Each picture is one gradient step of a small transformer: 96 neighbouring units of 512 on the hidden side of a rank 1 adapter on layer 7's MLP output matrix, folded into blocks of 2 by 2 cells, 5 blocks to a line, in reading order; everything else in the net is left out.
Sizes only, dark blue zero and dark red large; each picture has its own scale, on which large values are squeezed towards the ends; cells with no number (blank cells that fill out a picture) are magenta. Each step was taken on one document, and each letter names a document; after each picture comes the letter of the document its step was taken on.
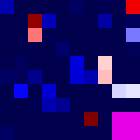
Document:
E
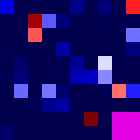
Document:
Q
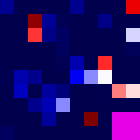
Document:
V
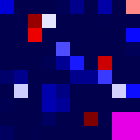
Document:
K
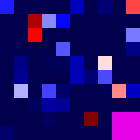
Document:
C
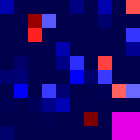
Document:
C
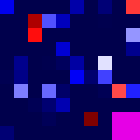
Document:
C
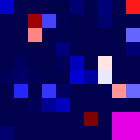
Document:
Q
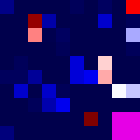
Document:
E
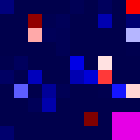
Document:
E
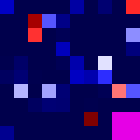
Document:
Q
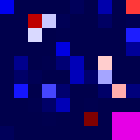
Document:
C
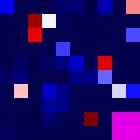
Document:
K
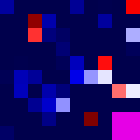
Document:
V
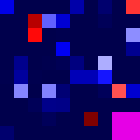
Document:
Q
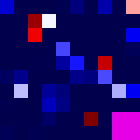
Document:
K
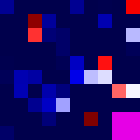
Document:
V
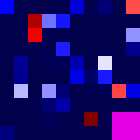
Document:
C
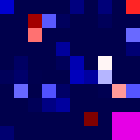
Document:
Q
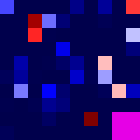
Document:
C
